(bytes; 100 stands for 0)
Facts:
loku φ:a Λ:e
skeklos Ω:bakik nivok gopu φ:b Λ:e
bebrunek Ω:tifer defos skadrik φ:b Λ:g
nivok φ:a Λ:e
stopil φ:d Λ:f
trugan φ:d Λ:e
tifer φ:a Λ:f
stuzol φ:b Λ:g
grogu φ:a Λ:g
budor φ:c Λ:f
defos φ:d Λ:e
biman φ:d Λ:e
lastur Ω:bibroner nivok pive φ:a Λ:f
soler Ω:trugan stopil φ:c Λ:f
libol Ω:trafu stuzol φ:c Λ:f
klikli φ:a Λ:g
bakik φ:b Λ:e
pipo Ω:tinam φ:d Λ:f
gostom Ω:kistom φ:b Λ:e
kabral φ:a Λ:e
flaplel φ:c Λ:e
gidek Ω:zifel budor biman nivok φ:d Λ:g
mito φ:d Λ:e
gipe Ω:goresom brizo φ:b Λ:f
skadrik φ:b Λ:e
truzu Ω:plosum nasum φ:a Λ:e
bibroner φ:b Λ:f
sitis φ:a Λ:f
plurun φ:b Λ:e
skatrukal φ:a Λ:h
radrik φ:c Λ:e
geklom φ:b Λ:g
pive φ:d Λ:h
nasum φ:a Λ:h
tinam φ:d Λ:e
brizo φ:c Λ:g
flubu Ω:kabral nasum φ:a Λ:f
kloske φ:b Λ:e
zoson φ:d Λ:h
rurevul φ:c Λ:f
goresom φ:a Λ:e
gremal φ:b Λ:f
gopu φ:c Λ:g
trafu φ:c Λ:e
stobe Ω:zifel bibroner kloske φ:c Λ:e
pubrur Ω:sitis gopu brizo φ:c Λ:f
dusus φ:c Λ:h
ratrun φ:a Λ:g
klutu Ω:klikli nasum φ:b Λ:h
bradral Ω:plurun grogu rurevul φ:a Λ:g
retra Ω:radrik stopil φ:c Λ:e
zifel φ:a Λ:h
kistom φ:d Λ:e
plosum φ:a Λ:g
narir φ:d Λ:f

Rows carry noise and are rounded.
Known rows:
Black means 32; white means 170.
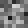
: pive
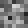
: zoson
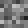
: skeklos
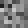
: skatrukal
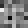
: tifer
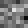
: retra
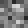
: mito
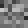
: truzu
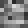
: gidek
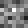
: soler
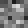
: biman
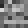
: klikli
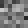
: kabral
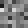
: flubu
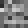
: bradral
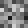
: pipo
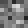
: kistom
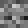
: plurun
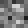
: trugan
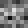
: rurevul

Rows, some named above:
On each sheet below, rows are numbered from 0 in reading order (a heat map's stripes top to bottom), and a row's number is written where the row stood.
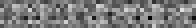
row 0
gostom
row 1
bibroner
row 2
klutu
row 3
zoson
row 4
radrik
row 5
stopil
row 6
retra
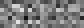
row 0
tinam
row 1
gipe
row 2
loku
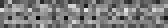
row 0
grogu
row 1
narir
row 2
defos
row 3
sitis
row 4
budor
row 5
flaplel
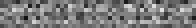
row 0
flaplel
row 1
zifel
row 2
klutu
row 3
loku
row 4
biman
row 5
stuzol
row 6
stobe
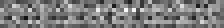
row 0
skadrik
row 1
gremal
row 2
geklom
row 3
dusus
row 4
libol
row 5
grogu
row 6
bebrunek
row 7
zifel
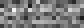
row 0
pubrur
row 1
ratrun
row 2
stobe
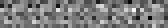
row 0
nasum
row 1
zifel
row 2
lastur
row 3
biman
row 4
trafu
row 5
stopil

